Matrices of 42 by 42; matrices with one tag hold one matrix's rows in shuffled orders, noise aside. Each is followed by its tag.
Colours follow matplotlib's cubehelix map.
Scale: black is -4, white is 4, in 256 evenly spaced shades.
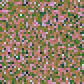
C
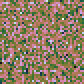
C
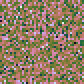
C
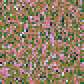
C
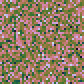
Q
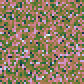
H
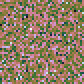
C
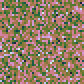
Q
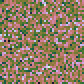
H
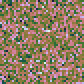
H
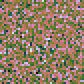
H
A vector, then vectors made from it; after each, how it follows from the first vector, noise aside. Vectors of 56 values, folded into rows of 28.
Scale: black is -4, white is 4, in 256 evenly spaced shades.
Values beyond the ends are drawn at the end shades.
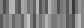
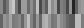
copied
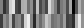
scaled up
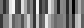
scaled up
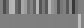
partly zeroed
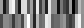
scaled up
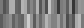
copied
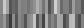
reversed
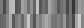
copied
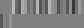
partly zeroed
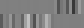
partly zeroed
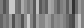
copied
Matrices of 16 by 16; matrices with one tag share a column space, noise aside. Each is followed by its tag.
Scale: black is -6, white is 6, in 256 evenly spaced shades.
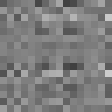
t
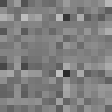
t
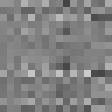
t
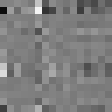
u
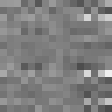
t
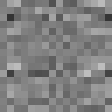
t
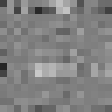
u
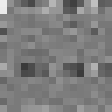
u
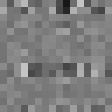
u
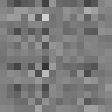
t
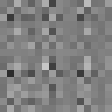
t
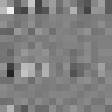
u
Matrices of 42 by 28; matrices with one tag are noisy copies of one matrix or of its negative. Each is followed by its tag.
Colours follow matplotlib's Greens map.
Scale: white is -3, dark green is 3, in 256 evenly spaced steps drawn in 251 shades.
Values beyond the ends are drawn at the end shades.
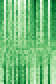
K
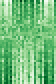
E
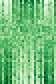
E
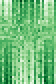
E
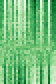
K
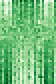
E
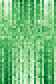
E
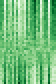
K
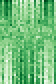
E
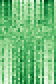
E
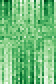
E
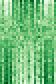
E
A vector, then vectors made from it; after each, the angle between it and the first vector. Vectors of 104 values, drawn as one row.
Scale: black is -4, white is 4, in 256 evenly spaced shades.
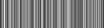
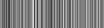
partly opposed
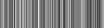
orthogonal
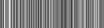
partly aligned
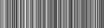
partly aligned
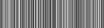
partly aligned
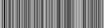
nearly opposite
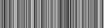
partly opposed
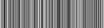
nearly opposite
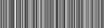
orthogonal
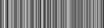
nearly parallel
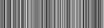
partly opposed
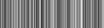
partly opposed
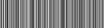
partly aligned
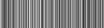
partly opposed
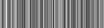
orthogonal
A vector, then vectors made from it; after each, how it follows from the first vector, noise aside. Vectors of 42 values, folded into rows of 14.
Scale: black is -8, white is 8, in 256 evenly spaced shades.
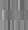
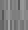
negated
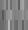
negated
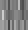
scaled up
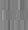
shrunk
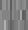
wrapped around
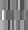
scaled up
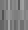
negated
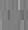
partly zeroed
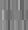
copied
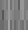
negated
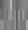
wrapped around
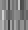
scaled up
